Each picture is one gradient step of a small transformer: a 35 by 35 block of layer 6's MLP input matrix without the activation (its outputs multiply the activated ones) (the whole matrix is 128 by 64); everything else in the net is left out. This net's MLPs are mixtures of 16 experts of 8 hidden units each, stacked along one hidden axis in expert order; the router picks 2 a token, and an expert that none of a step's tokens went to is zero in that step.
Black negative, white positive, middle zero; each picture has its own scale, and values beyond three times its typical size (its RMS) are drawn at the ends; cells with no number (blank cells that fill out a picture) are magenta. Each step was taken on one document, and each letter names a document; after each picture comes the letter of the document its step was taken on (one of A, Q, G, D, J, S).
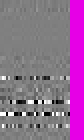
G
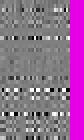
G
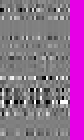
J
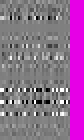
J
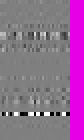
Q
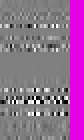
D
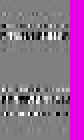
Q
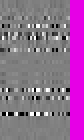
Q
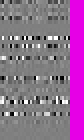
J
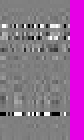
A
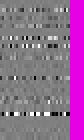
G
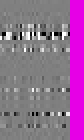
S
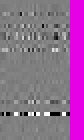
S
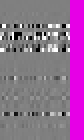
S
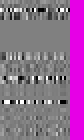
J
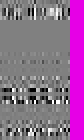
D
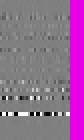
Q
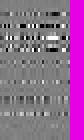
D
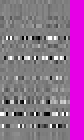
G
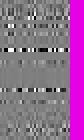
D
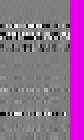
A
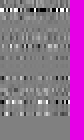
J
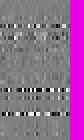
Q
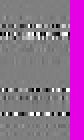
Q
